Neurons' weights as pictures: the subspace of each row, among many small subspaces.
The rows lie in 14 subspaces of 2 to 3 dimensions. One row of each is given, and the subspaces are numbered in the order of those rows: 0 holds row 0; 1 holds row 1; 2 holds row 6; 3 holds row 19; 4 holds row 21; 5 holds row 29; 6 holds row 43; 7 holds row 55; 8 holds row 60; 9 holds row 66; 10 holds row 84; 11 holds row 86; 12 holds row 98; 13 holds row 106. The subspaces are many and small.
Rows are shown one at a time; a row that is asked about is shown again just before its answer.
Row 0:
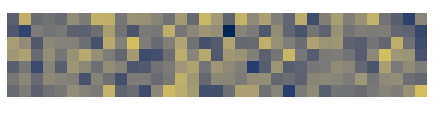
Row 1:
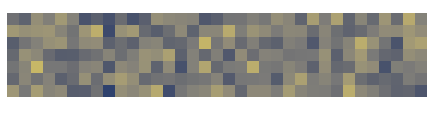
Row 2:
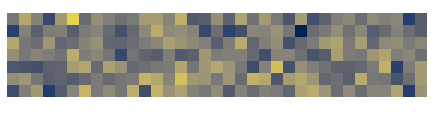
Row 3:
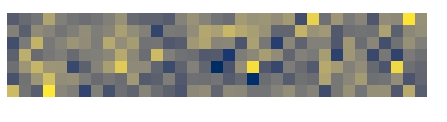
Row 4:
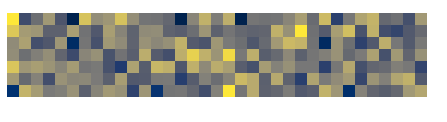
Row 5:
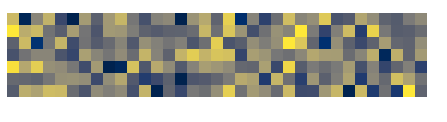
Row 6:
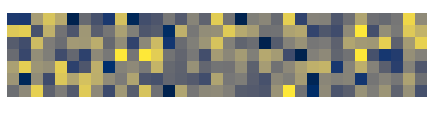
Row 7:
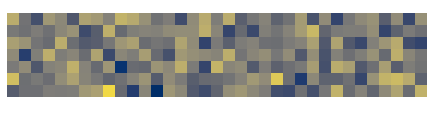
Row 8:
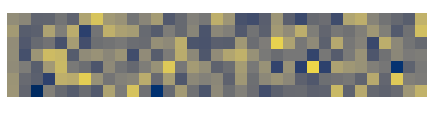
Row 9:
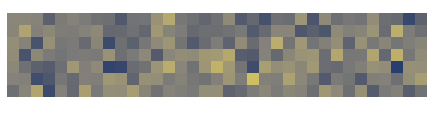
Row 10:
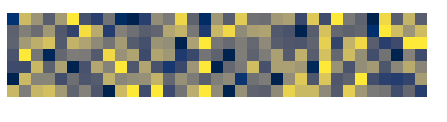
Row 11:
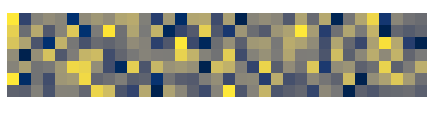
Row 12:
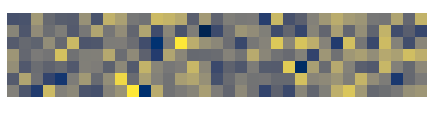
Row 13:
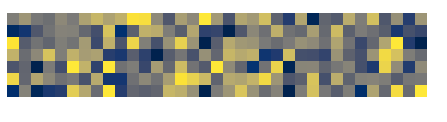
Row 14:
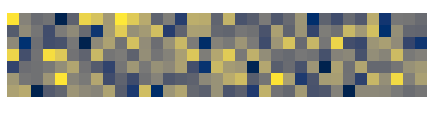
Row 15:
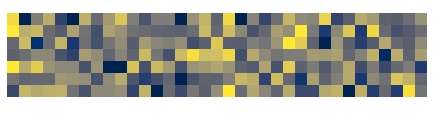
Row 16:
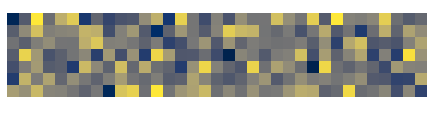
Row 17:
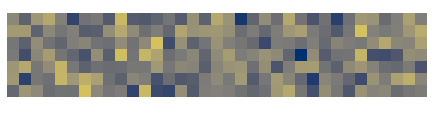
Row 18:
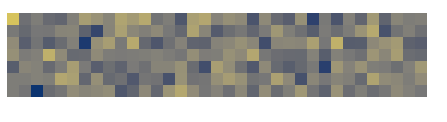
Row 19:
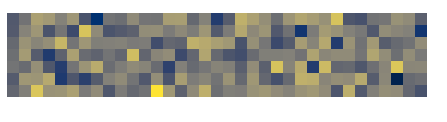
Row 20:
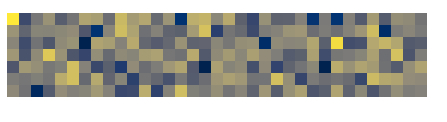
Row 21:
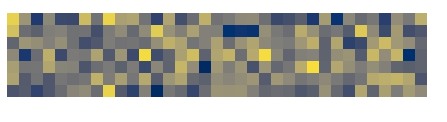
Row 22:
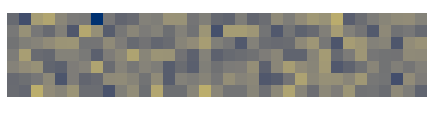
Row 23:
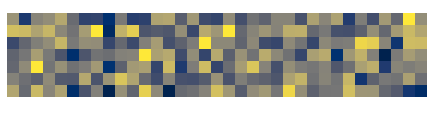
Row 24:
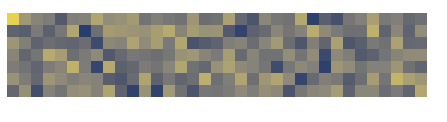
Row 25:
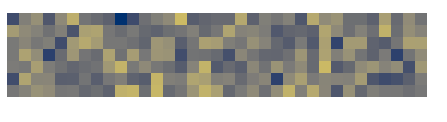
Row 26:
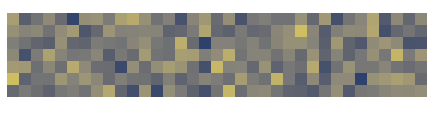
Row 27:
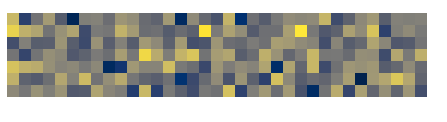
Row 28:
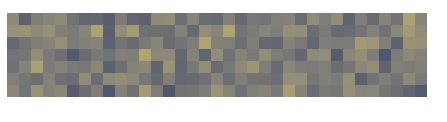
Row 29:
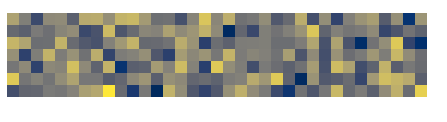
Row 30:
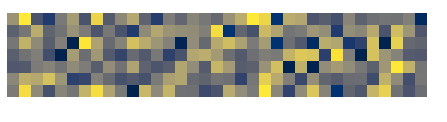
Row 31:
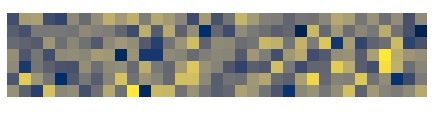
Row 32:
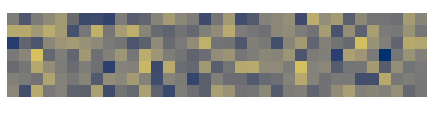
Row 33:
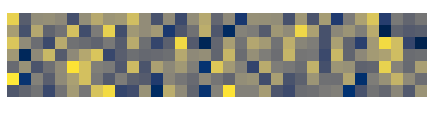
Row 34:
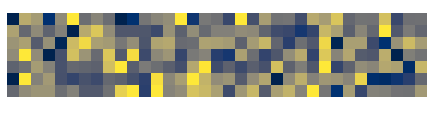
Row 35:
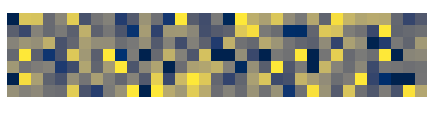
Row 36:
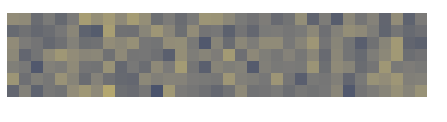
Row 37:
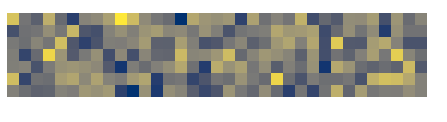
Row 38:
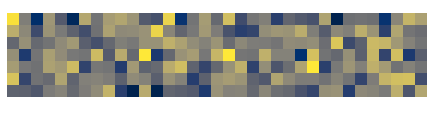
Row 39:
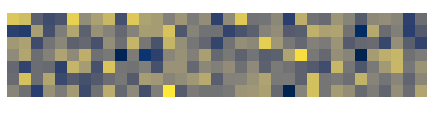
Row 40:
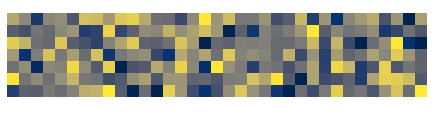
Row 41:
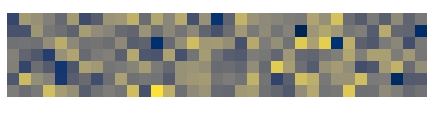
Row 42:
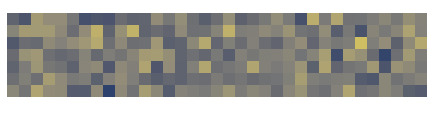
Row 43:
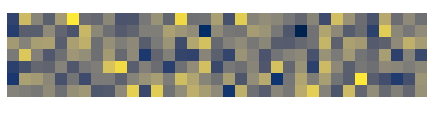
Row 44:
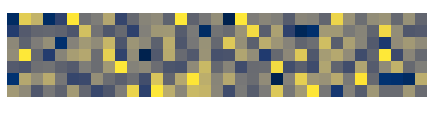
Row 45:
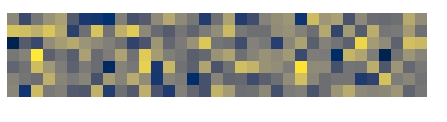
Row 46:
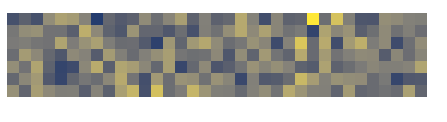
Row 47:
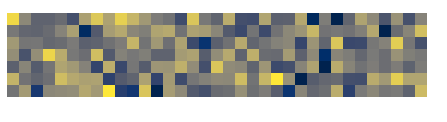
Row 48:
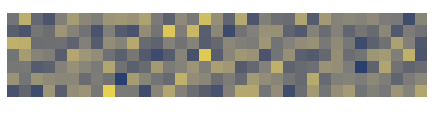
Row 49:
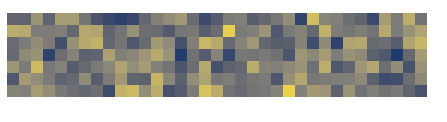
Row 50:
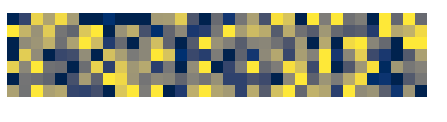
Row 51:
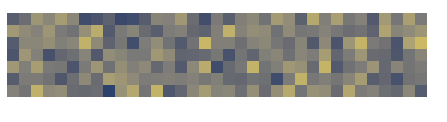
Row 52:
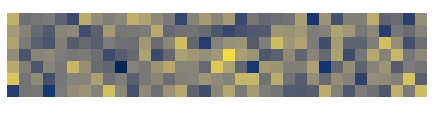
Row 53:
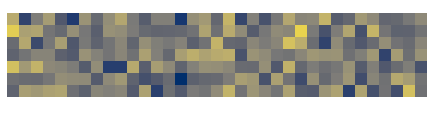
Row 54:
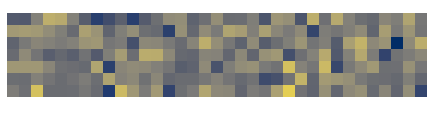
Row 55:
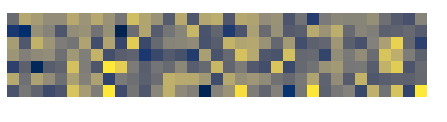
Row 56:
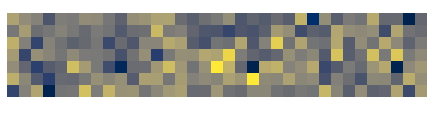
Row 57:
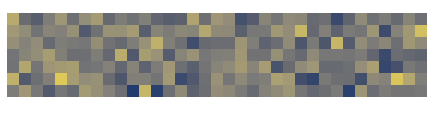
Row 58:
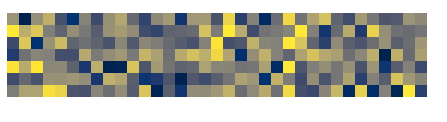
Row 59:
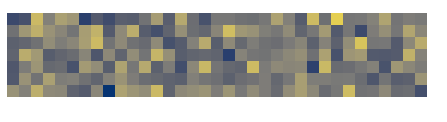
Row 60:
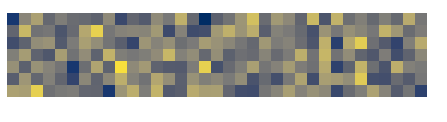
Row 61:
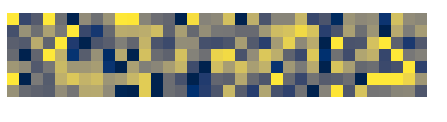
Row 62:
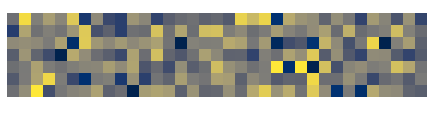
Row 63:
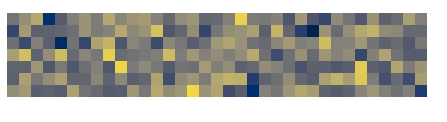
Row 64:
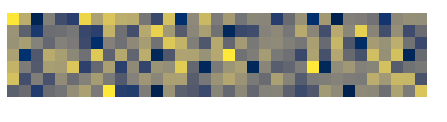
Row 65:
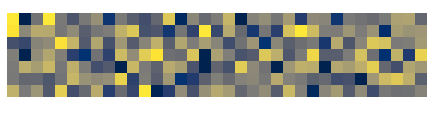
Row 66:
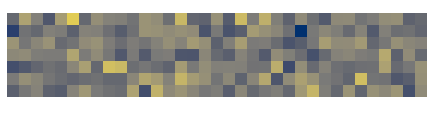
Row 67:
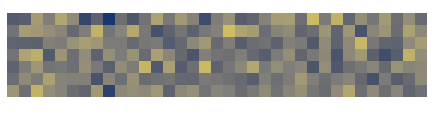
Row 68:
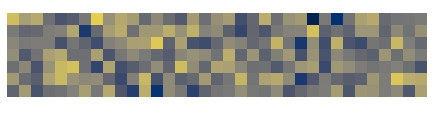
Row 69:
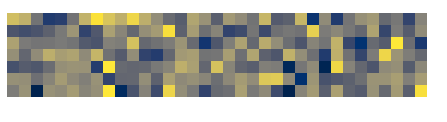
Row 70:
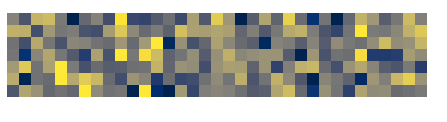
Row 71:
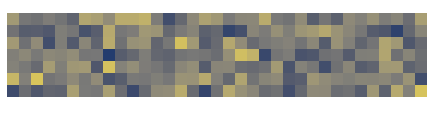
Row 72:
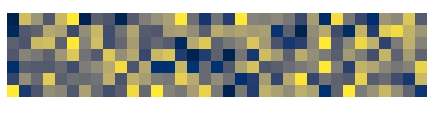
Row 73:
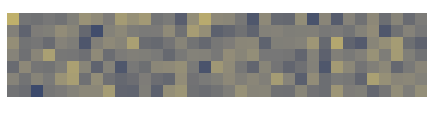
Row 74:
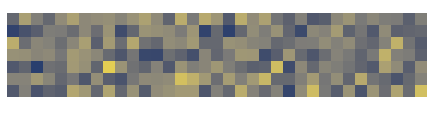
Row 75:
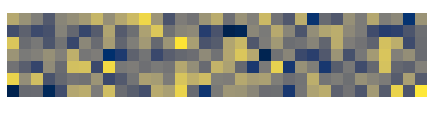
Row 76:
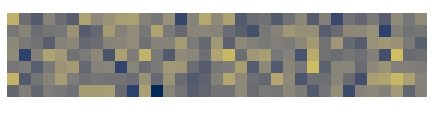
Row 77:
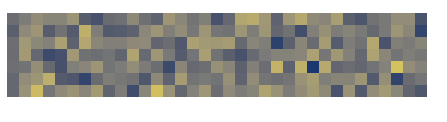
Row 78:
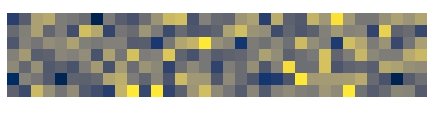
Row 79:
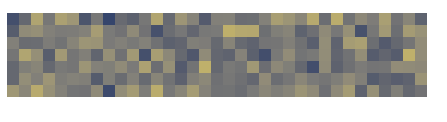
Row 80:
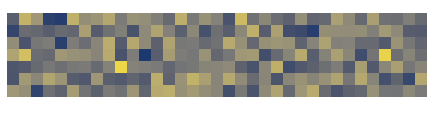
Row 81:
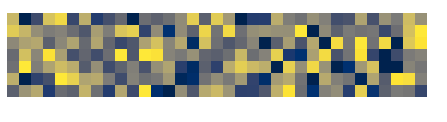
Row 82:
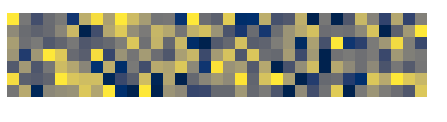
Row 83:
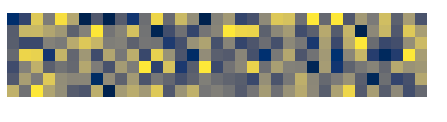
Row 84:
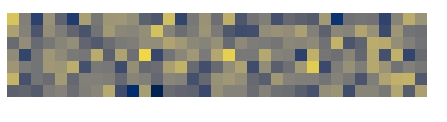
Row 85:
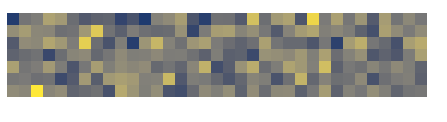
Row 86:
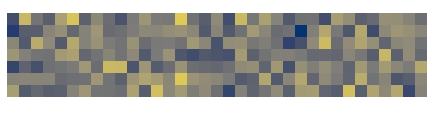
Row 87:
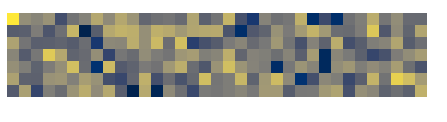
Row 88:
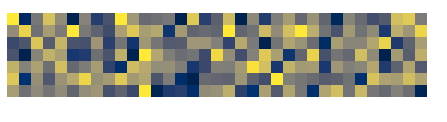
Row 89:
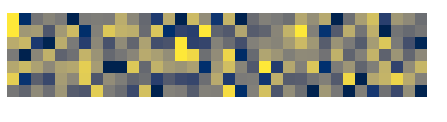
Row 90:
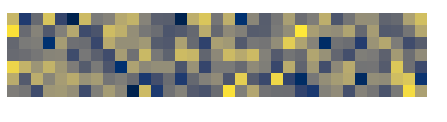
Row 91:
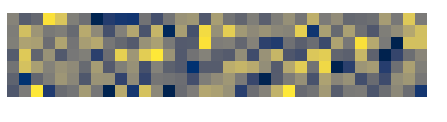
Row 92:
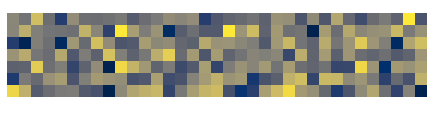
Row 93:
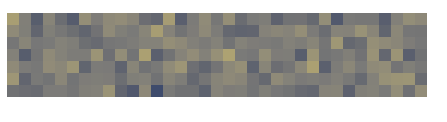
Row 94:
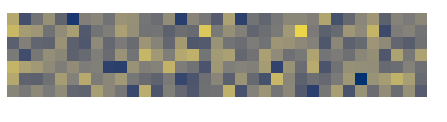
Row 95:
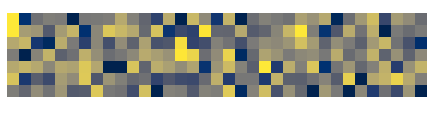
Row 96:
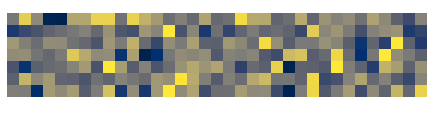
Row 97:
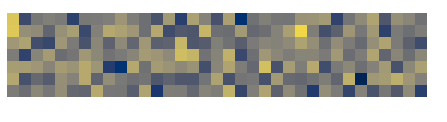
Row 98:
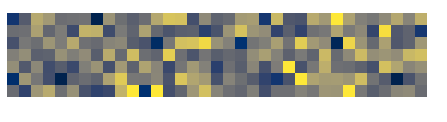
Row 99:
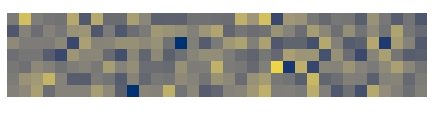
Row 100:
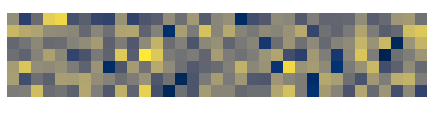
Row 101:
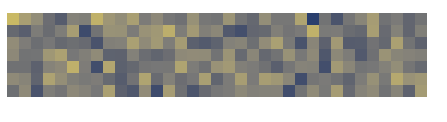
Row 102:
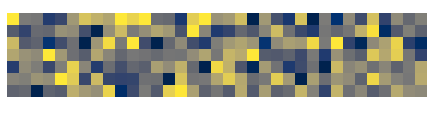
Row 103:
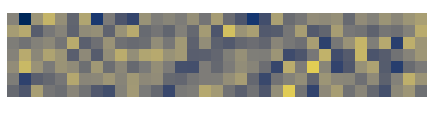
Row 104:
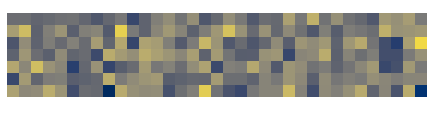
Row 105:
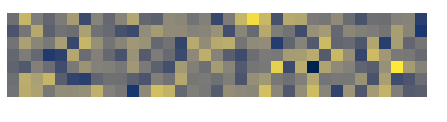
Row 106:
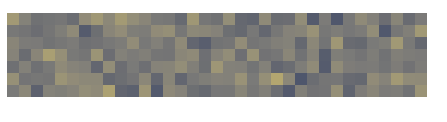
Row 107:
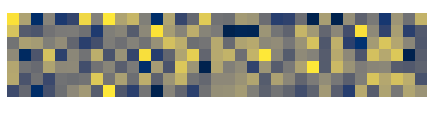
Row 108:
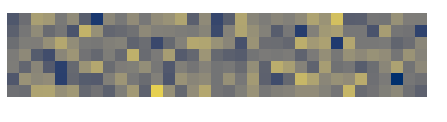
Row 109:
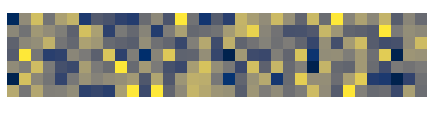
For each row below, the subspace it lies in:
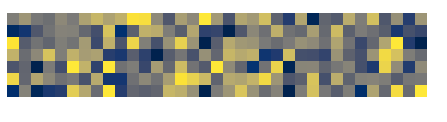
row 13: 6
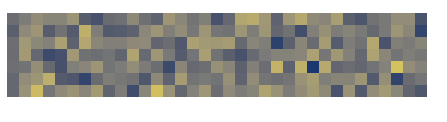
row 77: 3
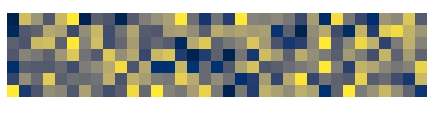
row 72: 11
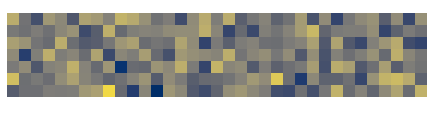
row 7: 5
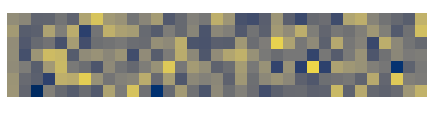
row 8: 3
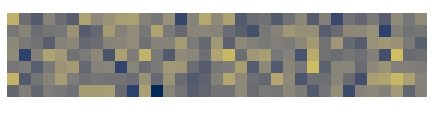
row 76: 1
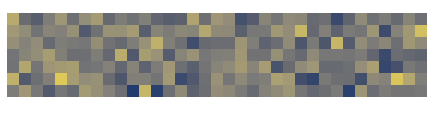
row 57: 12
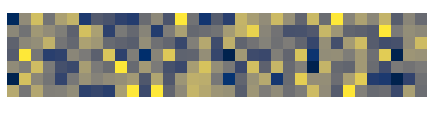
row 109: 1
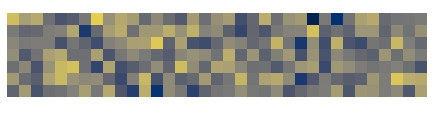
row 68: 2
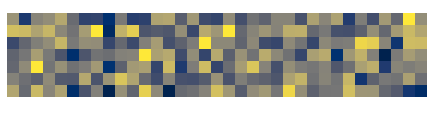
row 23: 1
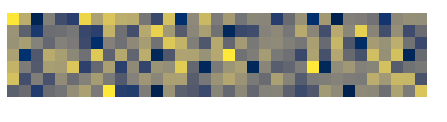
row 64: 10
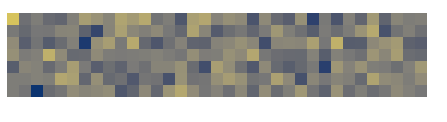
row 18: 8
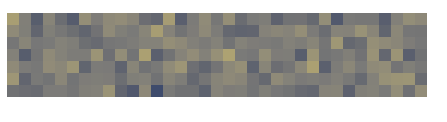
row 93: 10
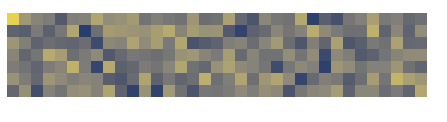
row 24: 2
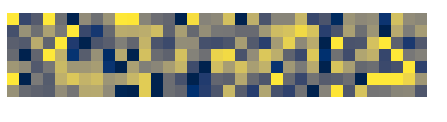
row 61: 0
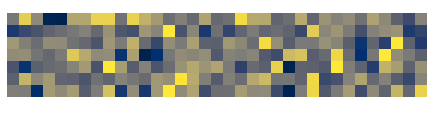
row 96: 13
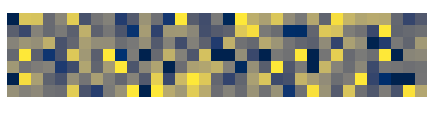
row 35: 1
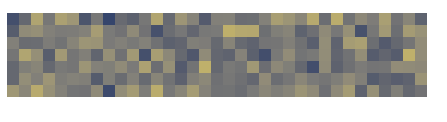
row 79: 4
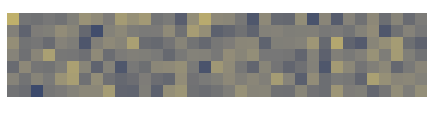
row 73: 8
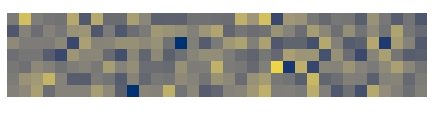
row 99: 12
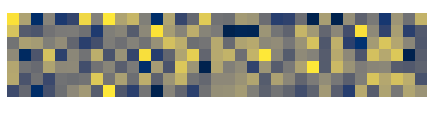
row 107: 4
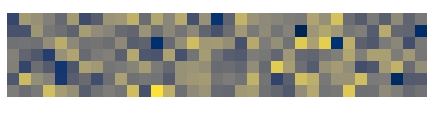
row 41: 3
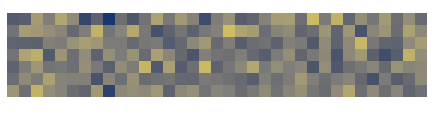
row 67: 4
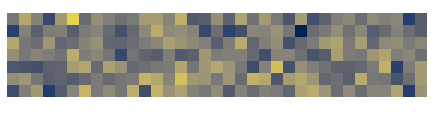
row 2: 9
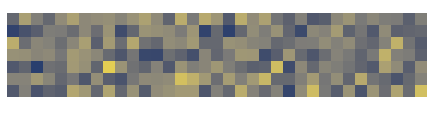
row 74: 6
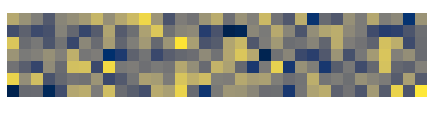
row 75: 9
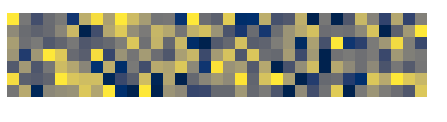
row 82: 13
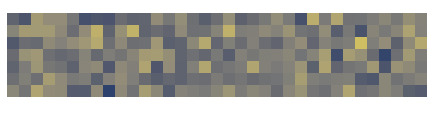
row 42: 10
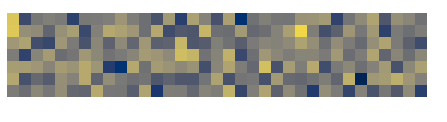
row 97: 7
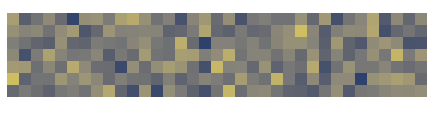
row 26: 6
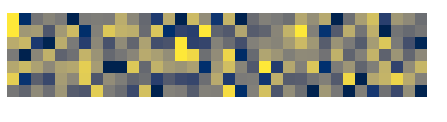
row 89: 7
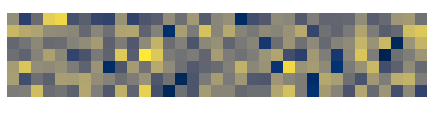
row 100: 13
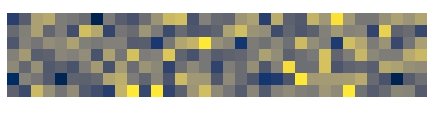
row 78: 12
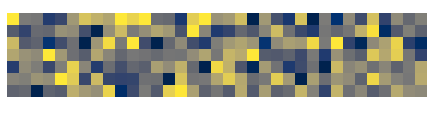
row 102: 8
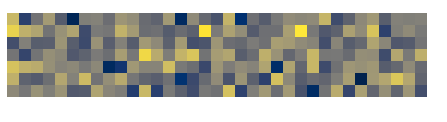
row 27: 6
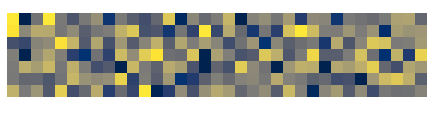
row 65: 8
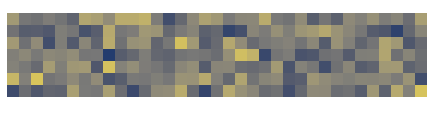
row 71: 9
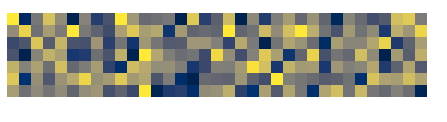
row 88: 0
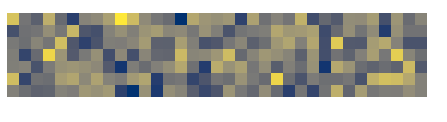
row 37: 0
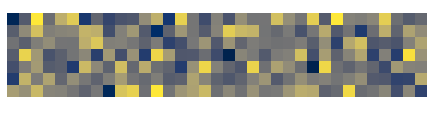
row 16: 10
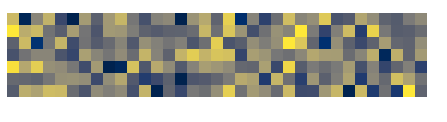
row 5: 11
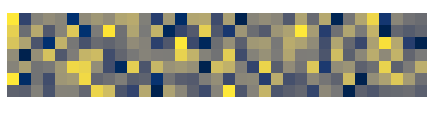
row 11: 7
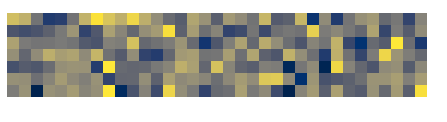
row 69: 13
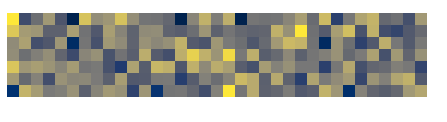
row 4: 11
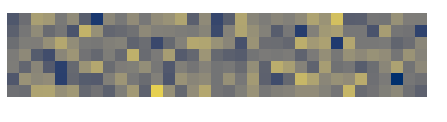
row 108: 3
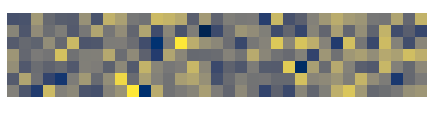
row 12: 12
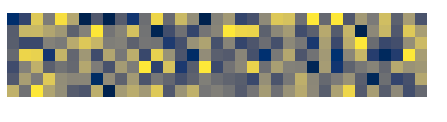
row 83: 4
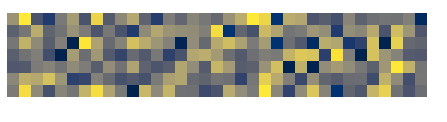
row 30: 3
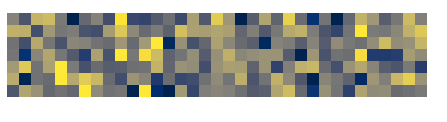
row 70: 2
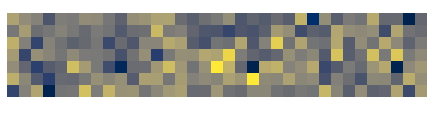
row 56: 9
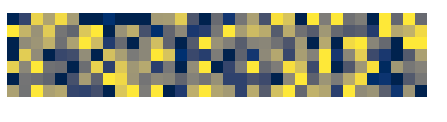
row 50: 5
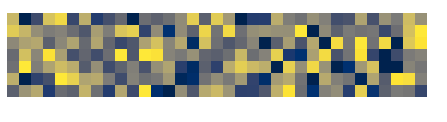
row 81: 12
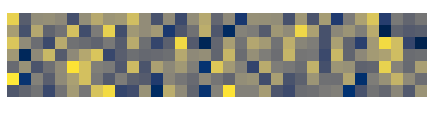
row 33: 7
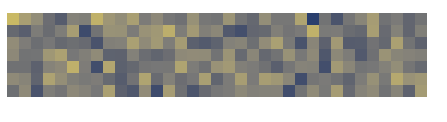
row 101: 2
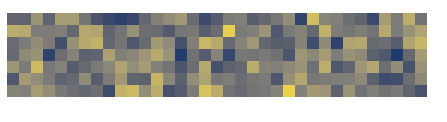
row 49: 0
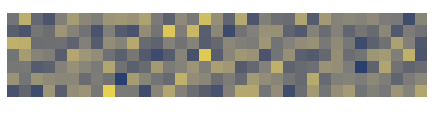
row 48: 8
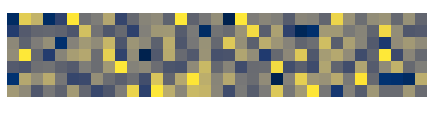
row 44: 5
